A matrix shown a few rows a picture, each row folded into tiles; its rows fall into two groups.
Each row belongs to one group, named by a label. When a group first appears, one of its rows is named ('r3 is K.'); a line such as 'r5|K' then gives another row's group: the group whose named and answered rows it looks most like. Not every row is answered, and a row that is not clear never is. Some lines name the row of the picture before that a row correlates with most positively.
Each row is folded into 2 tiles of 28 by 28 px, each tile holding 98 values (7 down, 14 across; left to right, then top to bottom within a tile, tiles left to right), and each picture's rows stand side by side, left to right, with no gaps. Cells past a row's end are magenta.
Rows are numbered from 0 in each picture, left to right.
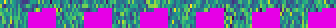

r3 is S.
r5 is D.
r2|D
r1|S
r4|D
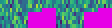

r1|S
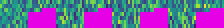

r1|D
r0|S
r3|S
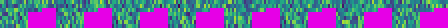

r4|S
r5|S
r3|S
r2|S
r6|D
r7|D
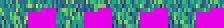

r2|S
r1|D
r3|S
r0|S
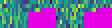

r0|S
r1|S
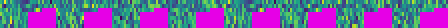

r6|D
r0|S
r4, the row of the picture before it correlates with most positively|0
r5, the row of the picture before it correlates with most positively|0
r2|D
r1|S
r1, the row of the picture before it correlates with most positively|1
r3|D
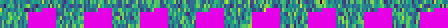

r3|S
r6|D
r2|D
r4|D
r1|D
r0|S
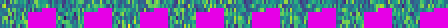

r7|S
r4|S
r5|S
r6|D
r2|D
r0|D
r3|D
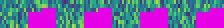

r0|D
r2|D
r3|S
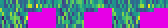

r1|D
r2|S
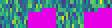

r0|S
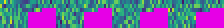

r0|S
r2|S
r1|S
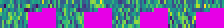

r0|S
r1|D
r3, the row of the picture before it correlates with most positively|3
